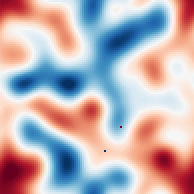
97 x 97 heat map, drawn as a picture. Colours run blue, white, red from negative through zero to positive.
No row or column stands out. On average the colour sits 50% of the way up the scale. The field is smooth, with broad soft blobs. Two lone cells stand out: one far higher and one far lower than their neighbours.
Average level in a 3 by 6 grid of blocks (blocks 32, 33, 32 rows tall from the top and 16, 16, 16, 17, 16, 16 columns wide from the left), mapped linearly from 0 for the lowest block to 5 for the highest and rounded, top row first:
4 3 2 0 1 4
2 2 2 1 3 3
5 1 1 2 4 5
